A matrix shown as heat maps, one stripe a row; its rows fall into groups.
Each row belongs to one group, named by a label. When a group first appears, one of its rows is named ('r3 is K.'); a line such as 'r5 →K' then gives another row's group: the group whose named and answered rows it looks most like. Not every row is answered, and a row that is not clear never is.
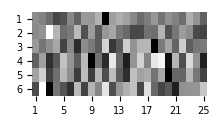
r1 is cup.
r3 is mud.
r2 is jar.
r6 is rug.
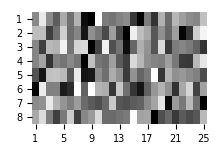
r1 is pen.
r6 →rug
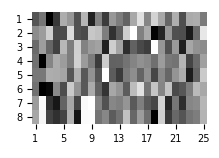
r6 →cup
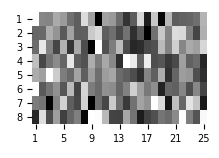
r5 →jar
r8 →rug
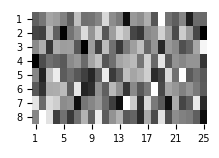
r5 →mud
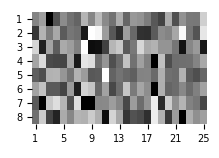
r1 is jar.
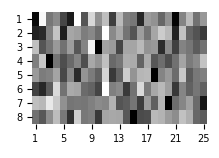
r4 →rug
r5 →mud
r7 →jar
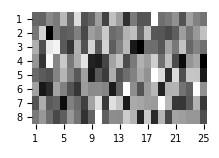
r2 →rug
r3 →jar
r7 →cup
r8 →pen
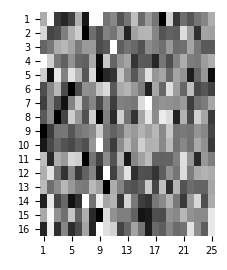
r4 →pen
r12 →pen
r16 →rug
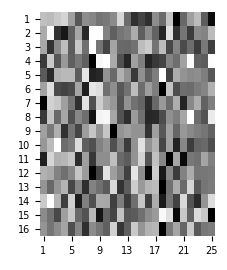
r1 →jar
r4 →rug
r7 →rug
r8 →rug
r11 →rug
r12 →pen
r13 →mud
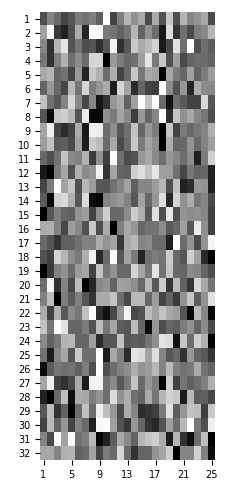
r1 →pen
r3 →mud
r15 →pen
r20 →cup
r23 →jar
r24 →jar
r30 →rug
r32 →jar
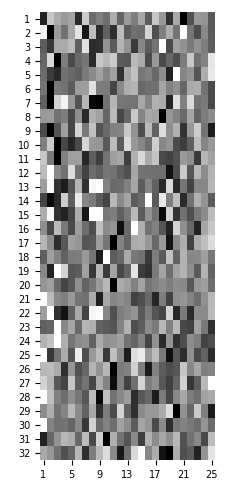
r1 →rug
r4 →rug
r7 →mud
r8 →mud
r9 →cup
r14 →cup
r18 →pen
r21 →pen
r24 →jar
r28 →pen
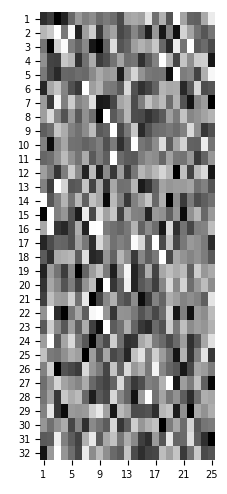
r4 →jar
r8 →pen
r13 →jar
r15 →rug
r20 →pen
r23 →pen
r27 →jar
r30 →mud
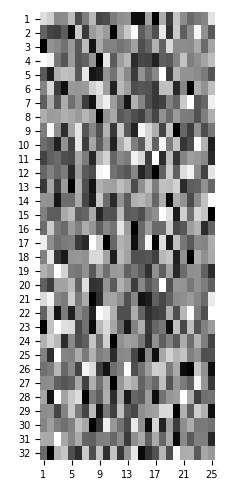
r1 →pen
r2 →cup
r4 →pen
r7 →rug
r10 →cup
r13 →cup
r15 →jar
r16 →jar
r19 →jar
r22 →rug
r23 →rug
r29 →jar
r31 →jar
